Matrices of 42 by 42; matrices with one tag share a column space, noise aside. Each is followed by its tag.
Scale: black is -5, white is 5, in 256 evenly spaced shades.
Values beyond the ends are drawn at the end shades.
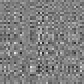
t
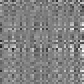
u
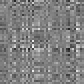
u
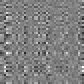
t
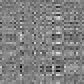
t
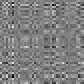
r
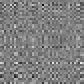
r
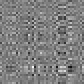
t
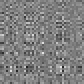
t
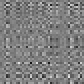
r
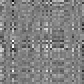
u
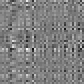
u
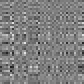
t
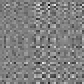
r
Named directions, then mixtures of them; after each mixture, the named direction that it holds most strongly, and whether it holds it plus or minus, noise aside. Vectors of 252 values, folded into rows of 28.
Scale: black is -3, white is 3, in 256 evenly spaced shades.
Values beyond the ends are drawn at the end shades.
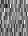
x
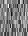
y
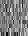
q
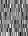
q, minus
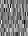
x, minus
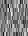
y, minus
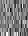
q, minus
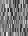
q, minus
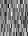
y, minus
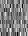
q, plus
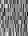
x, minus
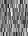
y, minus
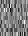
x, plus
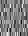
q, minus
